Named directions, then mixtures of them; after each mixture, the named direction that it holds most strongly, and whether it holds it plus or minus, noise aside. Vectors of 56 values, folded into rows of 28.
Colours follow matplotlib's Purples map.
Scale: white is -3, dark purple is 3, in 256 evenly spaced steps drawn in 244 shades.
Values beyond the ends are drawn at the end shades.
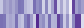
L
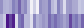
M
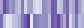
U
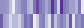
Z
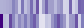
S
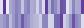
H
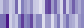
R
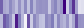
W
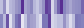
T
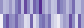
U, minus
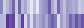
M, plus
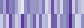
T, minus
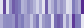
H, plus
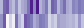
M, minus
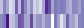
R, plus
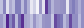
M, plus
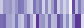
L, plus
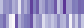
M, minus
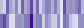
R, plus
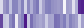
W, minus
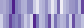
Z, minus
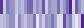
L, minus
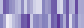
U, plus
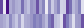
H, minus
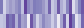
U, minus
